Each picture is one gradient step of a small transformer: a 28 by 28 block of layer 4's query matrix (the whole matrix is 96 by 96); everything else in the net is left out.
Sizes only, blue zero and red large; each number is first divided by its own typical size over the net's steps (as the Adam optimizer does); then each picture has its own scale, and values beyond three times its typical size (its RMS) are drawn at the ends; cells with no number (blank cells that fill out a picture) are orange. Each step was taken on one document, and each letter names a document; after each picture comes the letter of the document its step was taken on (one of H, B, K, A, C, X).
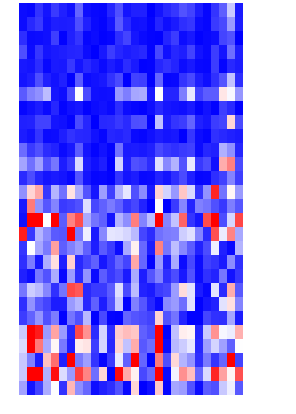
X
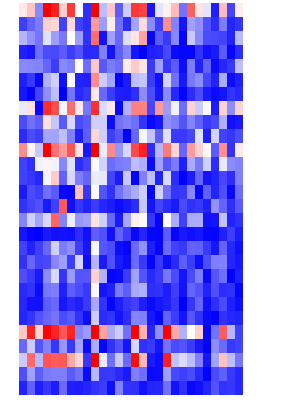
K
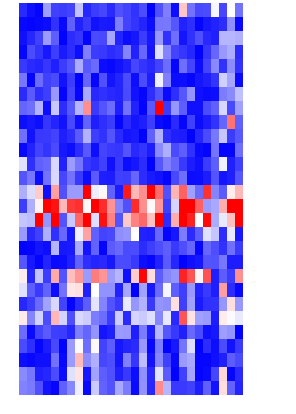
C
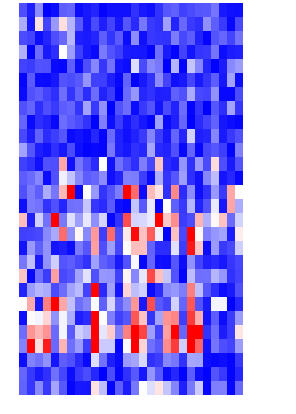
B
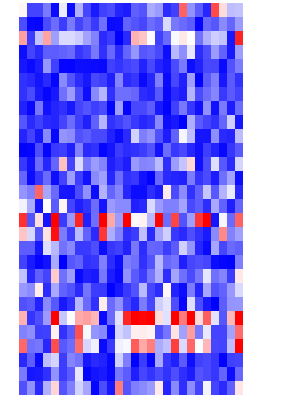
B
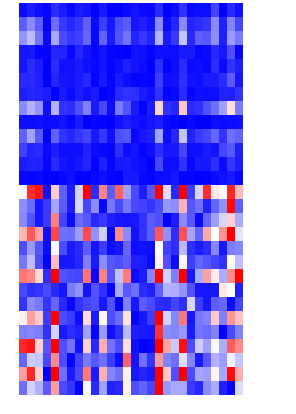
X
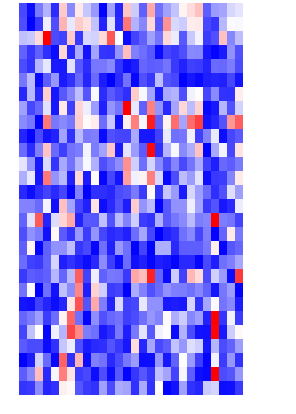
B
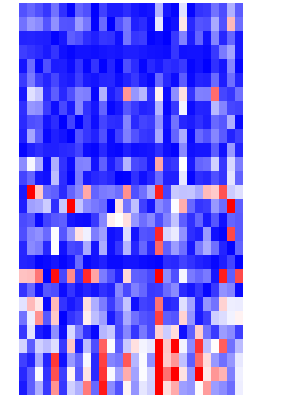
X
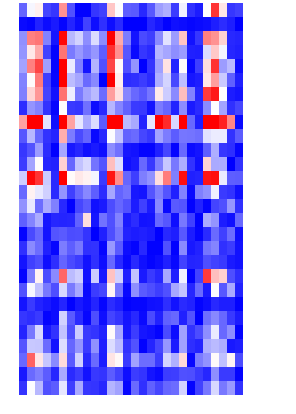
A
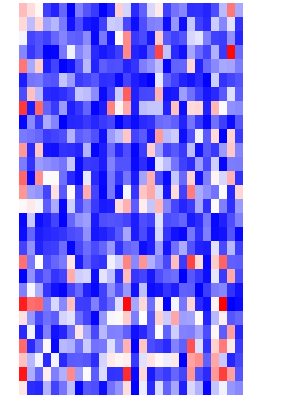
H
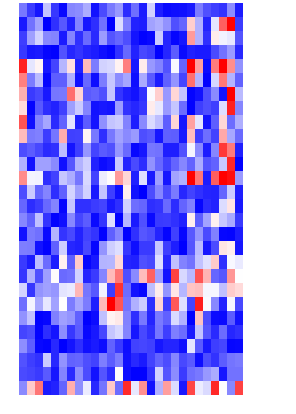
H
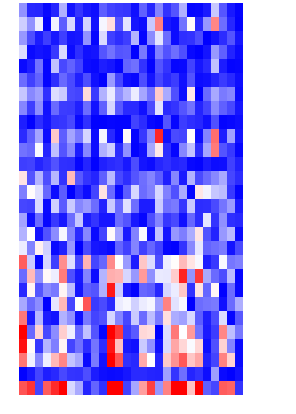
H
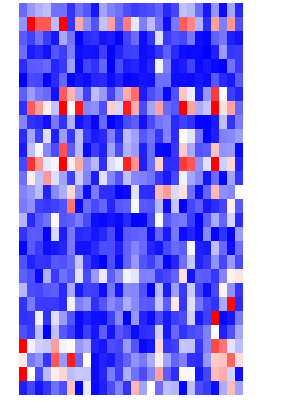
C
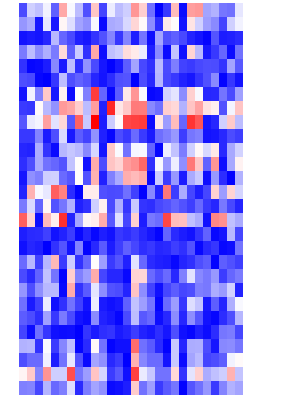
K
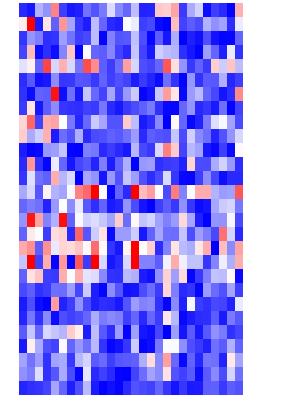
K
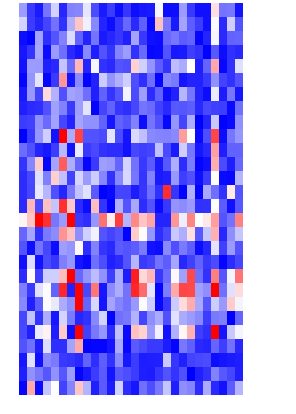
B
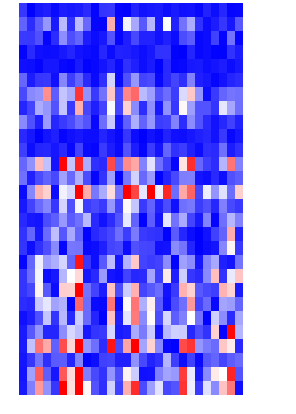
C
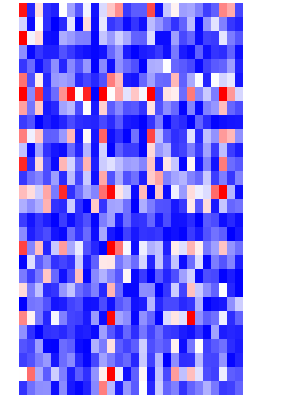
H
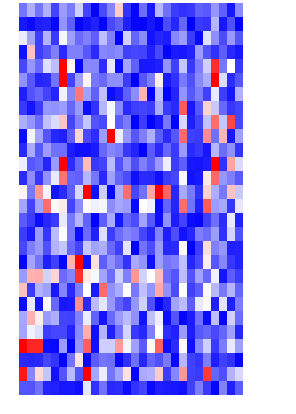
A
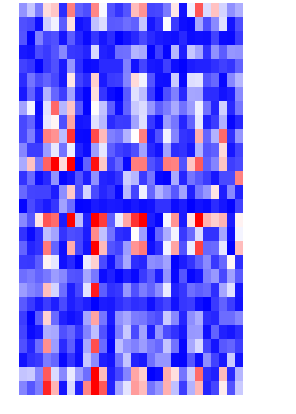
K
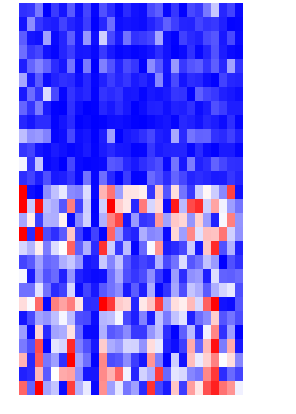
H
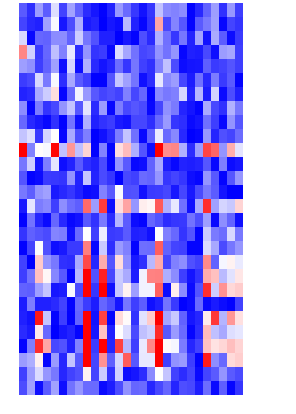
A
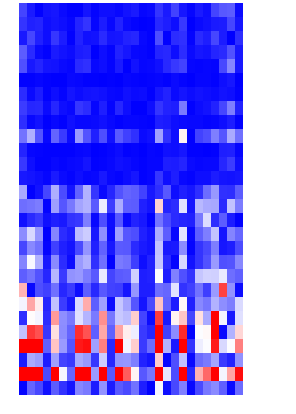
X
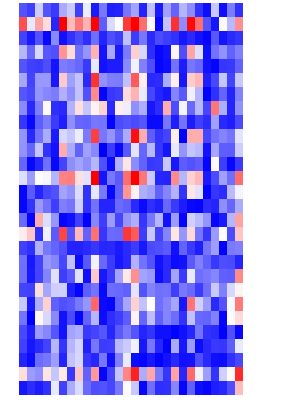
K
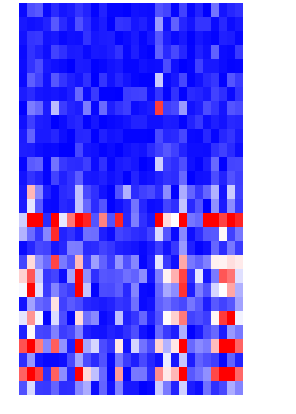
X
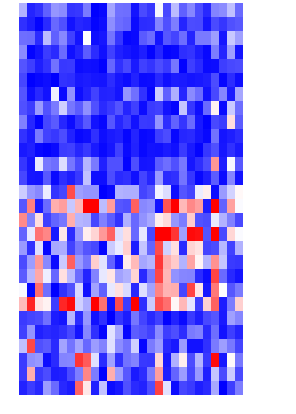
H
